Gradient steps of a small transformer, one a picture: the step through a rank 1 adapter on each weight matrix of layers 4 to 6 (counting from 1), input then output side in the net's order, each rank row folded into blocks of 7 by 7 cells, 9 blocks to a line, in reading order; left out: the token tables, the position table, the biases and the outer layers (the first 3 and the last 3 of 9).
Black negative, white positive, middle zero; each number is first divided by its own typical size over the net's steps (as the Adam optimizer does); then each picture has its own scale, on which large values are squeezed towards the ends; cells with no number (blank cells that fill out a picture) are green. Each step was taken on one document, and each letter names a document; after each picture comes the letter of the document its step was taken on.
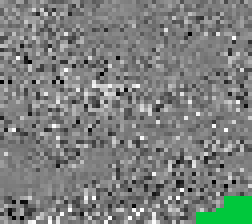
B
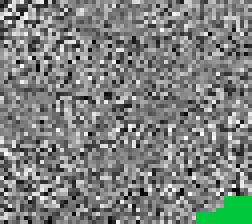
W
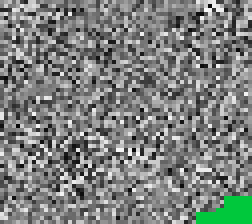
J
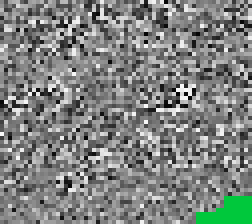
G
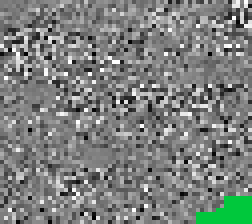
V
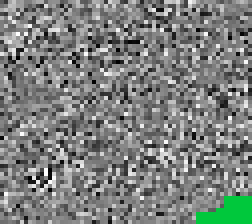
W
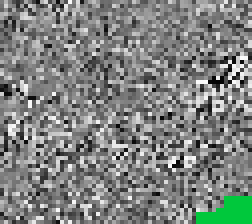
J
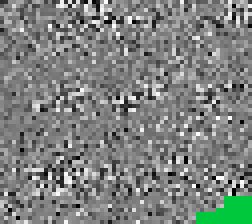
W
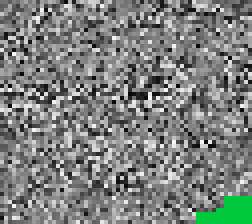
J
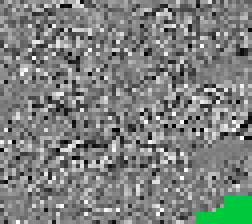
W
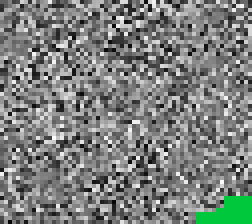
G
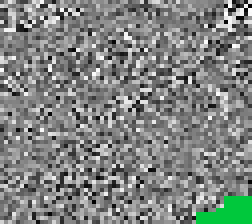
G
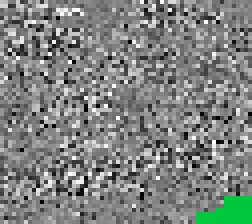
V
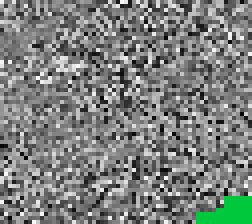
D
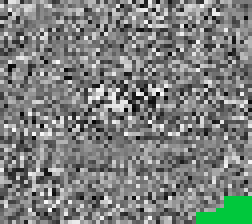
D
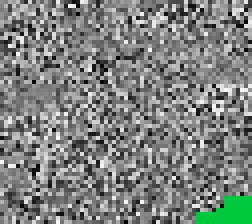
J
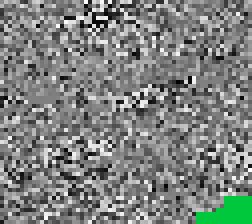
G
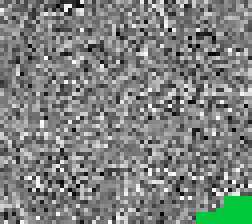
W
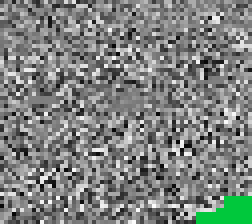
G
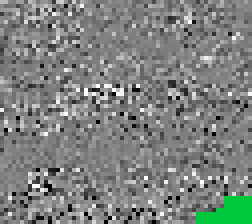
B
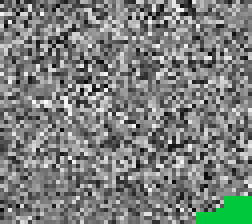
J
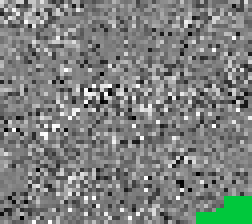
B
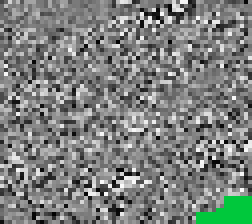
G
